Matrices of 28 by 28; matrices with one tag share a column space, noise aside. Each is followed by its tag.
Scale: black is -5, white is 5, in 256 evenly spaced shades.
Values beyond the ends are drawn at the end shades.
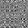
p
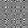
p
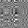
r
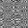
p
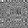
r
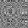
r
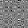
p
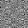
p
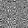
p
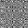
p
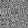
r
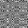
p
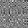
r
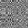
r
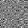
p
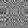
r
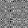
p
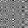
p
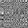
r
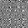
p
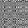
p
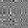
r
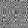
r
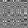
r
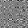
p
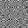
p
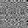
r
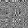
r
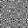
p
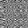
p
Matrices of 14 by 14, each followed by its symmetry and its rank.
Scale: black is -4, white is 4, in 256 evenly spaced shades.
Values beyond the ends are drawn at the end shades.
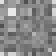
symmetric, rank three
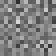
neither, rank three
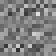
neither, rank three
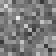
symmetric, full rank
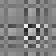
symmetric, rank one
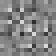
symmetric, rank two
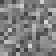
neither, full rank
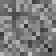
symmetric, full rank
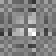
symmetric, rank two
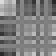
symmetric, rank one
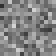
neither, full rank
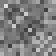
symmetric, full rank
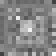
symmetric, rank three
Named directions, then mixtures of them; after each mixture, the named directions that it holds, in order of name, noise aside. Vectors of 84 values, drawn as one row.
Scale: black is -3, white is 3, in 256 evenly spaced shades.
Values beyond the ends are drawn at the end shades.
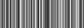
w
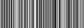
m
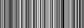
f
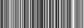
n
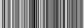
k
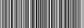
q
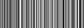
f, w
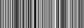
m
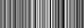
f, q, w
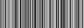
m, n, w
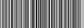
q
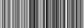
k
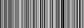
f, n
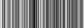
k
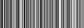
f, n, w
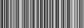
f, n, w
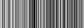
k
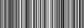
f
